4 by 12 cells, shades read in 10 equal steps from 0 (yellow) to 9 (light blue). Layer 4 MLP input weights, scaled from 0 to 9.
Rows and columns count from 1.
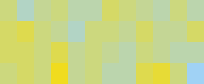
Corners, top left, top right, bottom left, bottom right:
4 6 4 9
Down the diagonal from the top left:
4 2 4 0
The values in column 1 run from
3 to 4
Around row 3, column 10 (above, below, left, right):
5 1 4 6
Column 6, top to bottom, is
6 4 4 4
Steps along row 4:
down up down up down up same down down up up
